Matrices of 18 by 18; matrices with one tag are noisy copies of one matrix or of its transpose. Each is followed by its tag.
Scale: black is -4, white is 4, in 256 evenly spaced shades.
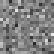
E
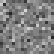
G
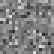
E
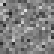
G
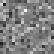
G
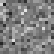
G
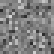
E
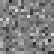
E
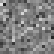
G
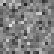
G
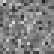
G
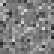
G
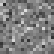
G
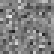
E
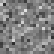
G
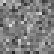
G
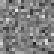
E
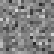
E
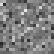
G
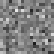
E
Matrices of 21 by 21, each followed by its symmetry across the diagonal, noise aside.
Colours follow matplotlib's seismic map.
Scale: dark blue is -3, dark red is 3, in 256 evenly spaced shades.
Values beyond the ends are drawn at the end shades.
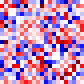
symmetric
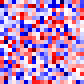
neither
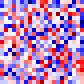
neither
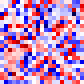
antisymmetric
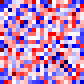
symmetric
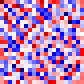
symmetric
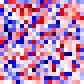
antisymmetric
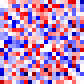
antisymmetric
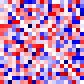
neither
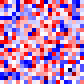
symmetric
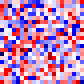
neither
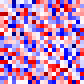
antisymmetric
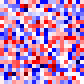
neither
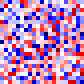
symmetric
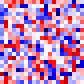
antisymmetric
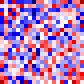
symmetric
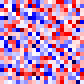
neither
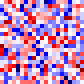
antisymmetric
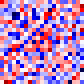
symmetric
